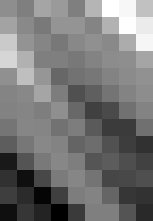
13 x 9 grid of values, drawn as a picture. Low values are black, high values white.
Grain: diagonal, down to the right. Slope: up to the top. Ninth with the highest average: top right.
